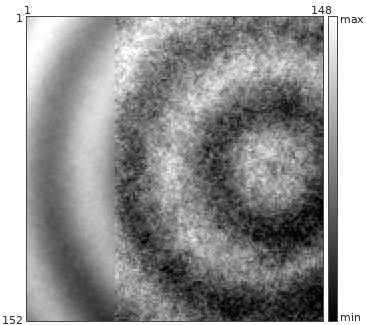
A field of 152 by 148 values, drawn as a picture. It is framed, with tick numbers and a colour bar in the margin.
Seam: vertical, 30% of the way across, the left part calmer. Odd rows or columns: none. Rings: centred on the middle right. Ninth with the lowest average: bottom right. Histogram: bell-shaped. Slope: up to the top left. Ninth with the highest average: top left.
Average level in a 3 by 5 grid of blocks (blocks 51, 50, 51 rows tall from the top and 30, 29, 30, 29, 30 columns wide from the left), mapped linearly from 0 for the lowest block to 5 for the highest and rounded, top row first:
55432 | 33422 | 33210
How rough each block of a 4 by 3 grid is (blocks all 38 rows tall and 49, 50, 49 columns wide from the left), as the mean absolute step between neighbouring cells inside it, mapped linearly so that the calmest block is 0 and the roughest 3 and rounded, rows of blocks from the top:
033 | 033 | 033 | 033
